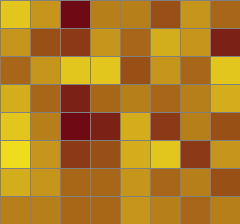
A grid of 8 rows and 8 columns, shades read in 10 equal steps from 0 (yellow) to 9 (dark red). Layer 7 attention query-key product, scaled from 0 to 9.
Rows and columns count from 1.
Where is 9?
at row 1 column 3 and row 5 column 3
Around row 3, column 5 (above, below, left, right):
5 4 1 3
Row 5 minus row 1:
0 1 0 4 -2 1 1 1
